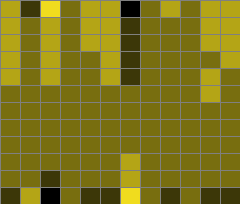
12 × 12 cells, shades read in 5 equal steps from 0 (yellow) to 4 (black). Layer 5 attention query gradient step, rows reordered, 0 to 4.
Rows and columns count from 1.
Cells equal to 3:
12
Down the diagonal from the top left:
1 2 1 2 2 2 2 2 2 2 2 3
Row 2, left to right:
1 2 1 2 1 1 3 2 2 2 1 1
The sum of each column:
20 24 21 24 22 20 26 24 24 24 20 21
